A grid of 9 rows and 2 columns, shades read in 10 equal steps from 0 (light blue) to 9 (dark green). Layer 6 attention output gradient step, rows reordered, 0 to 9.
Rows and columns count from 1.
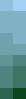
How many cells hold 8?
0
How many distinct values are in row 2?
1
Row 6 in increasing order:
4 5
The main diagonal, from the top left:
1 2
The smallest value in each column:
1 0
